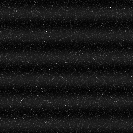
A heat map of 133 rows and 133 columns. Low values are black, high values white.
Most values sit low, with a long tail of high ones. Horizontal stripes repeat 6 times down the table. No overall slope runs across the table. No single row or column stands out from its neighbours. Overall the values sit about 10% of the way up the scale. There is no seam.
